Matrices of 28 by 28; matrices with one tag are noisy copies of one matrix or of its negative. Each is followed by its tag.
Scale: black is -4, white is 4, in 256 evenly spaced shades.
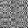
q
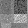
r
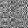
q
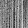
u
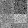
r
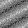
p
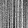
u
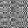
q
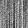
u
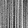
u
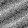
p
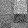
r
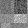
r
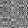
q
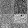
r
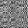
q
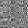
q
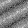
p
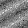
p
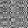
q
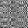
q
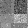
r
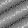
p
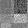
r
